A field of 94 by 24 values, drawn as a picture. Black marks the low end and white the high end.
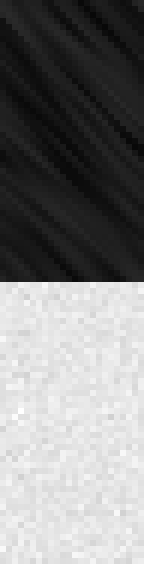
The table splits into 2 rows of 1 panel. Panel 1,1: very low, slanting down to the right, faint in contrast. Panel 2,1: very high, fine-grained, faint in contrast.
